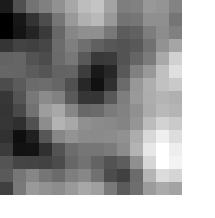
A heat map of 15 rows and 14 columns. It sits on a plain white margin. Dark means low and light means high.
The ninth with the lowest average is the top left. There are no lone odd cells. Values rise toward the right. The texture is blotchy.
